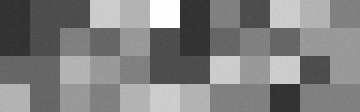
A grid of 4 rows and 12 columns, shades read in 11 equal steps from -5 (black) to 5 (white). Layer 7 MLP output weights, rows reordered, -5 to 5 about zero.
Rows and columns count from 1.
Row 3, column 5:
0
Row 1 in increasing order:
-3 -3 -2 -2 -2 0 0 2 2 3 3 5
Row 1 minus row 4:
-5 -1 -3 3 0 2 -5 0 -2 6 2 0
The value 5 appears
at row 1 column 6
